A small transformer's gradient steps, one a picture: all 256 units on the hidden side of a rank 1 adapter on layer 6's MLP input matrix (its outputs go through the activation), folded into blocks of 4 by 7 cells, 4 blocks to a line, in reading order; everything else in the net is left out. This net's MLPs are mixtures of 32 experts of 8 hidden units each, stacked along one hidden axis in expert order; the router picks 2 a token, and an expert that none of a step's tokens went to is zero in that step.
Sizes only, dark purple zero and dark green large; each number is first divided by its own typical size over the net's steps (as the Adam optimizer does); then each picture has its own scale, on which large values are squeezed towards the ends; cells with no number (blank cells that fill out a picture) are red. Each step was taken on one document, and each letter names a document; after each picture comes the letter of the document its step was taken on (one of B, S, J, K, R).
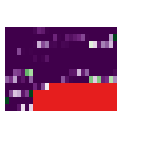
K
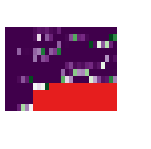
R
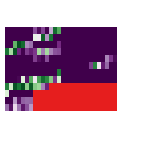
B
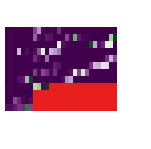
R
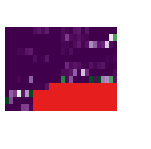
K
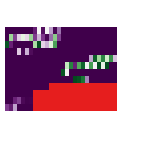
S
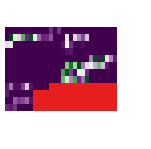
S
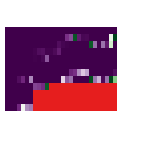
K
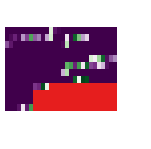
S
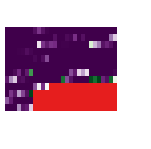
K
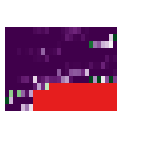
K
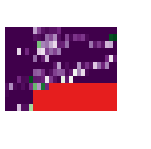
R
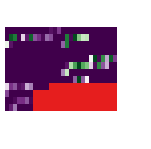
S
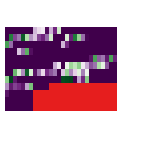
S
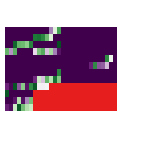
B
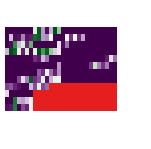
B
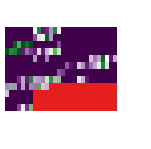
B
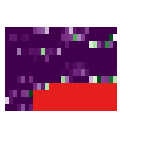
K
